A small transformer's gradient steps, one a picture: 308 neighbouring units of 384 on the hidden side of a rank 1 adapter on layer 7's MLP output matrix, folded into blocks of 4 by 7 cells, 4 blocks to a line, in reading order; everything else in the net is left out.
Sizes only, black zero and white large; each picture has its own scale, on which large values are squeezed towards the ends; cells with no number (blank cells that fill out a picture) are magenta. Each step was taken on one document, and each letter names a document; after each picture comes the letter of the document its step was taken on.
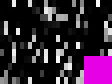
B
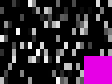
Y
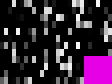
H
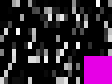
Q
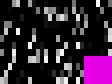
Q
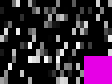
Y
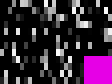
H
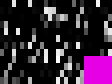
B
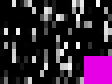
H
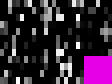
H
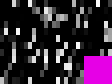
B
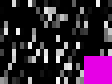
B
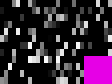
Y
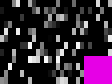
Y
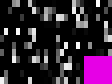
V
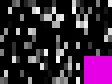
V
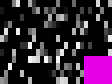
Y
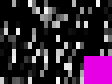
B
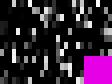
H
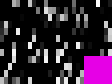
Q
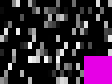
Y
